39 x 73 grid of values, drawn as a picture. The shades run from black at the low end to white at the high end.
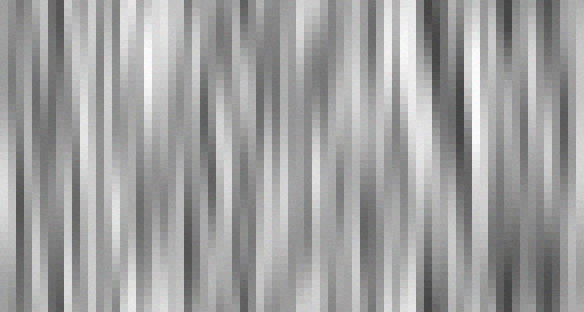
Slope: none. Ninth with the lowest average: bottom right. Average level on the scale: 60%. Grain: streaks running down.
